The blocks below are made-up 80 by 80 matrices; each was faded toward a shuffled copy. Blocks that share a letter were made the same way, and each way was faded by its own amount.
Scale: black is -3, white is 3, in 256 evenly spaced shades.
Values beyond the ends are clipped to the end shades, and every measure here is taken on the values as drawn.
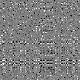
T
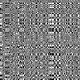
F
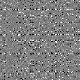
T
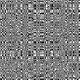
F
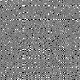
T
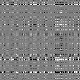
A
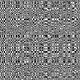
F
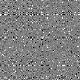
T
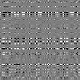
A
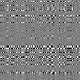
A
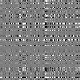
A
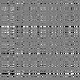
A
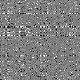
T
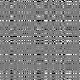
A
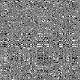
T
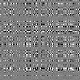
A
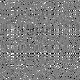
T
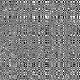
F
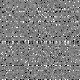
T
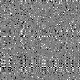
T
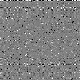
T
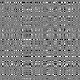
A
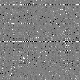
T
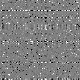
T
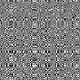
F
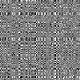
F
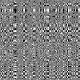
F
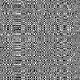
F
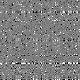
T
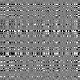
A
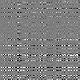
A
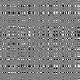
A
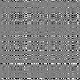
A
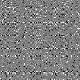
T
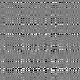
A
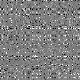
T
